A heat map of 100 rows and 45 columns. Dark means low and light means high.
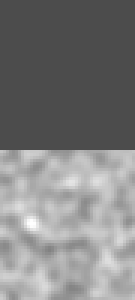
The table splits into 2 rows of 1 panel. Panel 1,1: low, flat. Panel 2,1: high, blotchy.
